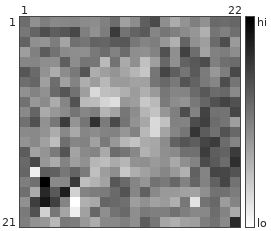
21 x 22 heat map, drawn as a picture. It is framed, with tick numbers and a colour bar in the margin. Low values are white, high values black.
Roughest part: bottom left. Odd patch: rougher, in the bottom left. Average level on the scale: 50%. Odd rows or columns: none.
